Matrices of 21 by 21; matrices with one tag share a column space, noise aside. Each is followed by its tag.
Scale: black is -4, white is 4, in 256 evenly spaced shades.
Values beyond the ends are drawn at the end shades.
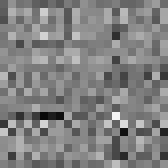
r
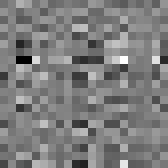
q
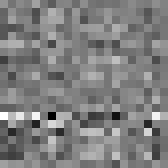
r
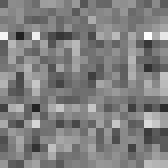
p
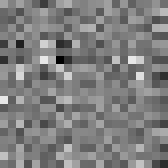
q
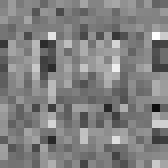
p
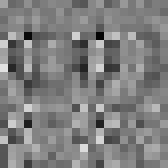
p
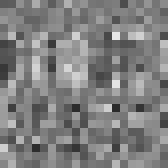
p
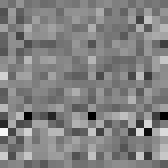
r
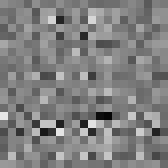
r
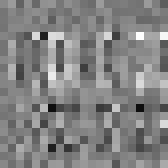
p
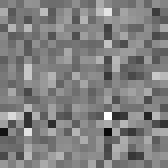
r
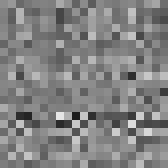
r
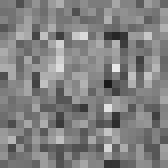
p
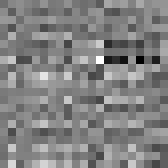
q
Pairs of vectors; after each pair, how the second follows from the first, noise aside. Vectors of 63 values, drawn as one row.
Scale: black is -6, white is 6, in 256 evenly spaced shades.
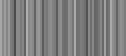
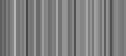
negated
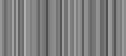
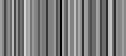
scaled up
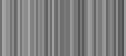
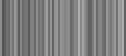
negated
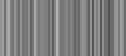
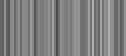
negated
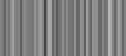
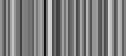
scaled up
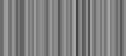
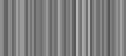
negated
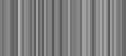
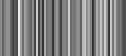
scaled up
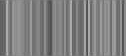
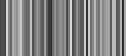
scaled up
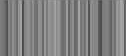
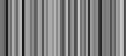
scaled up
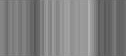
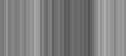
negated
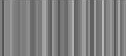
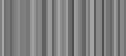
negated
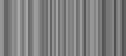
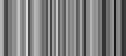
scaled up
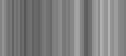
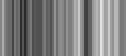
scaled up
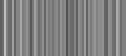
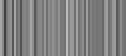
negated
